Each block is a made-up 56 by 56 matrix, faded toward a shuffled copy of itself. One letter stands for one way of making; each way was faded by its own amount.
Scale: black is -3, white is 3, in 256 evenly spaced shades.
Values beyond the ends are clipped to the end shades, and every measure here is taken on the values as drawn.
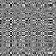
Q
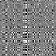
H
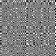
H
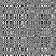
Q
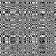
Q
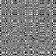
Q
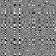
H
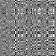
H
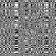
Q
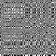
Q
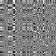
H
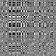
H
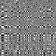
Q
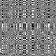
Q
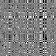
H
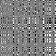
H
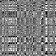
Q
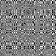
Q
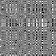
H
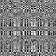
Q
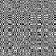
Q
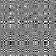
H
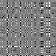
H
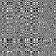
Q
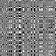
H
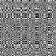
Q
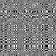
Q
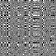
H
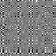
H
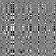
H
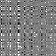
H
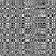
Q
